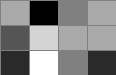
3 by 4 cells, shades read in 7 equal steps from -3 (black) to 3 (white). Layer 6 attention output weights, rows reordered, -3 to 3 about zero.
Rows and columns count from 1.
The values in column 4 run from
-2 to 1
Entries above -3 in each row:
3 4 4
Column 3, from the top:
0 1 0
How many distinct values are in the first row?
3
